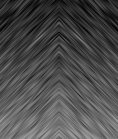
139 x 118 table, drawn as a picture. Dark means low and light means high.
Average level on the scale: 30%. Slope: up to the bottom. Mirror symmetry: left to right. Odd rows or columns: none.
